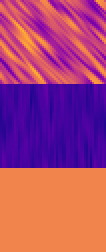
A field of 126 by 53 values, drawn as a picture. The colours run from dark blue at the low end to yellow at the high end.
The table splits into 3 rows of 1 panel. Panel 1,1: middling, slanting down to the right, strong in contrast. Panel 2,1: very low, streaked downward, faint in contrast. Panel 3,1: high, flat.
